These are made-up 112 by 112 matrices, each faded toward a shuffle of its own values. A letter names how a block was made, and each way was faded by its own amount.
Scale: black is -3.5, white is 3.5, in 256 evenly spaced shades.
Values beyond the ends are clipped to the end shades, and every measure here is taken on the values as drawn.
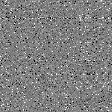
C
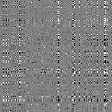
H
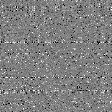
C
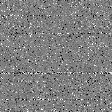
C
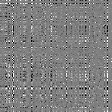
H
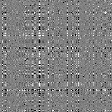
H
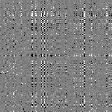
H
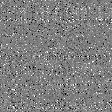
C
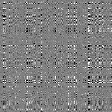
H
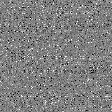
C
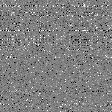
C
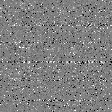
C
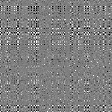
H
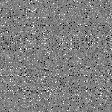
C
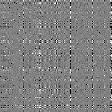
H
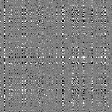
H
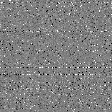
C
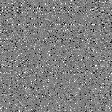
C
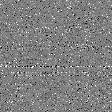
C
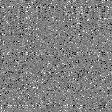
C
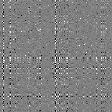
H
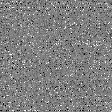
C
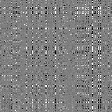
H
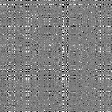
H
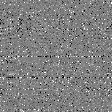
C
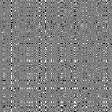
H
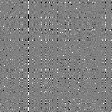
H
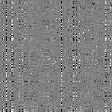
H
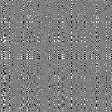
H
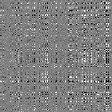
H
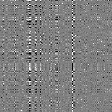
H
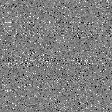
C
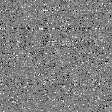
C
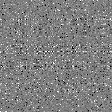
C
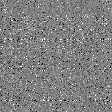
C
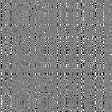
H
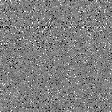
C
